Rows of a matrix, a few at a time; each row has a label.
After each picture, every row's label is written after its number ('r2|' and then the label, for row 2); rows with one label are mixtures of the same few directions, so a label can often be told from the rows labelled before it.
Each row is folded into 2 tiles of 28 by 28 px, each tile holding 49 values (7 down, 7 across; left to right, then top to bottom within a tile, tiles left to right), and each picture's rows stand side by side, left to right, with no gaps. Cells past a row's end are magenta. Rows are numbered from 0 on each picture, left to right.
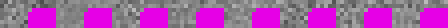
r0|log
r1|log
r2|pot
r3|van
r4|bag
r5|bag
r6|van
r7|van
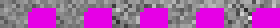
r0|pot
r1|pot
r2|pot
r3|log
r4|pot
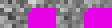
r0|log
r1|log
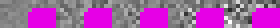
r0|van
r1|bag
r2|pot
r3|pot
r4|pot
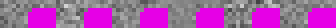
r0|pot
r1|bag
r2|log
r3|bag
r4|van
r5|pot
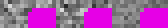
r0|bag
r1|bag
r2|log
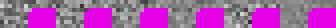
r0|van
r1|van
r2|log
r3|log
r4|pot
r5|pot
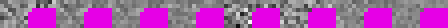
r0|bag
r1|bag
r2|bag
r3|van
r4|pot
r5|van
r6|pot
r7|van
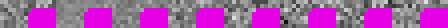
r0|bag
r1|bag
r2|van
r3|log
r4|log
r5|pot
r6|bag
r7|van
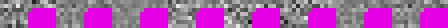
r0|van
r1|van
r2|bag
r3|bag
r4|pot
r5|pot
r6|van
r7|van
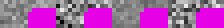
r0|log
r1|pot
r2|log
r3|van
